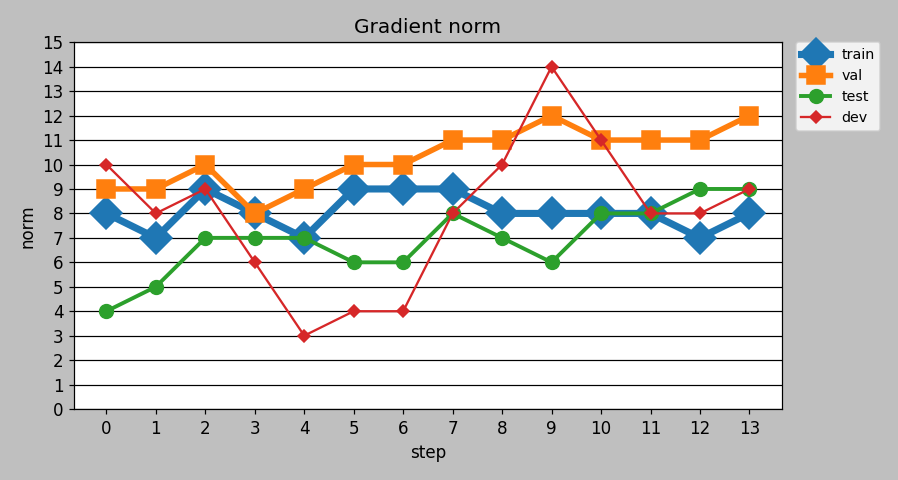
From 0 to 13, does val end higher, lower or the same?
higher
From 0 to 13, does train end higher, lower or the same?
the same
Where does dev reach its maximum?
9
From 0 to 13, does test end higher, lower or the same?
higher
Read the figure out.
Title: Gradient norm
x-axis: step, ticks 0 1 2 3 4 5 6 7 8 9 10 11 12 13
y-axis: norm, ticks 0 1 2 3 4 5 6 7 8 9 10 11 12 13 14 15
Legend: train, val, test, dev
Values:
train: 8 7 9 8 7 9 9 9 8 8 8 8 7 8
val: 9 9 10 8 9 10 10 11 11 12 11 11 11 12
test: 4 5 7 7 7 6 6 8 7 6 8 8 9 9
dev: 10 8 9 6 3 4 4 8 10 14 11 8 8 9
